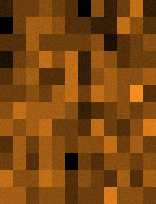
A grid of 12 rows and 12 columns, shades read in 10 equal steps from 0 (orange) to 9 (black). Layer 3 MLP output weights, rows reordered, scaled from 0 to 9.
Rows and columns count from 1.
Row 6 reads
5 5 4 5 3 2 5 2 3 4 0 6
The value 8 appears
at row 3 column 9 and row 4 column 1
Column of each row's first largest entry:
7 1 9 1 7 12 7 7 1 6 6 6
